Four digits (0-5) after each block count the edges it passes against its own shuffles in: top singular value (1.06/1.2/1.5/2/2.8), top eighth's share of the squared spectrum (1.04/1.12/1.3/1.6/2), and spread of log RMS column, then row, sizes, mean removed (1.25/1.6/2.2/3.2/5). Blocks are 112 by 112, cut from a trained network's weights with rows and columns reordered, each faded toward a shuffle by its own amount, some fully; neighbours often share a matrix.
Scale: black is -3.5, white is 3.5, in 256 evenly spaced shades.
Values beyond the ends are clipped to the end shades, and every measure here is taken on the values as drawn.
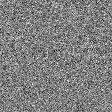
0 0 0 0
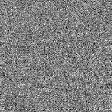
4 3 1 2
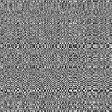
5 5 3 4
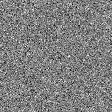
3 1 0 0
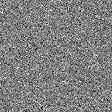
3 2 0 1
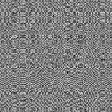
5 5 2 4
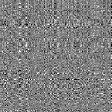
5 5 3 3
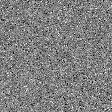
2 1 0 0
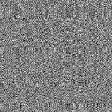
4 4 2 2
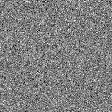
3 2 0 1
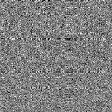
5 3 1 3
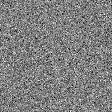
3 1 0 0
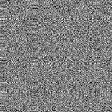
5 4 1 3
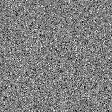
3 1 0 0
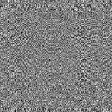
5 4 3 3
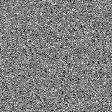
3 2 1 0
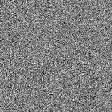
3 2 1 0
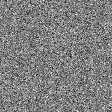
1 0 0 0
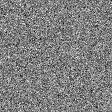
0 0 0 0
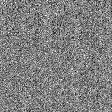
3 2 0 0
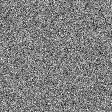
1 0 0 0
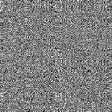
4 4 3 3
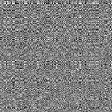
5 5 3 4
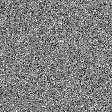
3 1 0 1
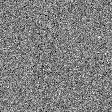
0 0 0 0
